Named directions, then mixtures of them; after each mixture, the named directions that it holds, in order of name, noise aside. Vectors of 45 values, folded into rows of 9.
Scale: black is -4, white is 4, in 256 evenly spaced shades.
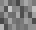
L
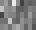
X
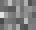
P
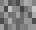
L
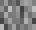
L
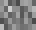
L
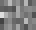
P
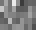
X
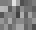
L, X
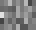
P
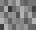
L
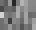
P, X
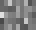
P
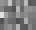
P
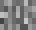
L, P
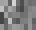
L, X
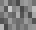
L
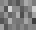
L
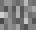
L, P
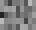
P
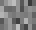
P, X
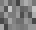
L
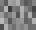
L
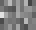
P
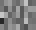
L, P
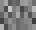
L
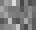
P, X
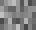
P, X
